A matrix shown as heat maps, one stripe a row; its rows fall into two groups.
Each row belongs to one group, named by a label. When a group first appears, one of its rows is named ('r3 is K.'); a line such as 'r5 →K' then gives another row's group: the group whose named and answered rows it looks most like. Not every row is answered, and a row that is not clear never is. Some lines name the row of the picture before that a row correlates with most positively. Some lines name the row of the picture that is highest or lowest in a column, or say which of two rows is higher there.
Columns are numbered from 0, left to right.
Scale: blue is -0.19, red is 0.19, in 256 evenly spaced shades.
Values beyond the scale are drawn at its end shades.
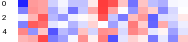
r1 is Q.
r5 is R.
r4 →R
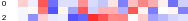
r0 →R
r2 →Q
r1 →R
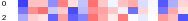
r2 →Q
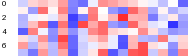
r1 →R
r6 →R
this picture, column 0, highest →6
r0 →Q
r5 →R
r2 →Q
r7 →R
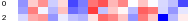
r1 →Q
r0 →Q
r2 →Q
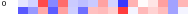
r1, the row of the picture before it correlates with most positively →0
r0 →R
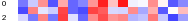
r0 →Q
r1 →Q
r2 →Q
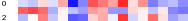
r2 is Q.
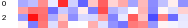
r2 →R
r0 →Q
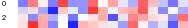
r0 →Q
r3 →R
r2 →R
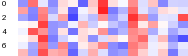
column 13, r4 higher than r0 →No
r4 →R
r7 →R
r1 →R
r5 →R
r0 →Q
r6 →R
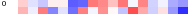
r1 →R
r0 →Q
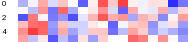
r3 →R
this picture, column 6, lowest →0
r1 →R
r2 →Q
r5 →R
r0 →Q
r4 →R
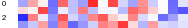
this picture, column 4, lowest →1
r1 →R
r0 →Q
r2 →Q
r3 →Q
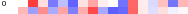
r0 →R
